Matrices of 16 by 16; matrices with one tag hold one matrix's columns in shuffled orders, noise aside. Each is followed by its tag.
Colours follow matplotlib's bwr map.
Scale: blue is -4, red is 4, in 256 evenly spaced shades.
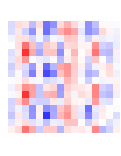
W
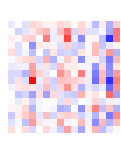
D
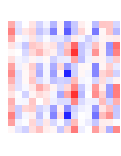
W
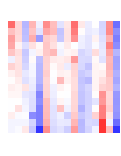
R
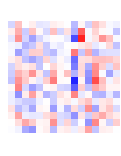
D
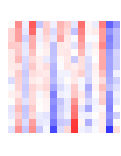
R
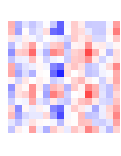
W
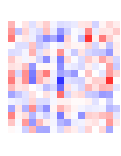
D
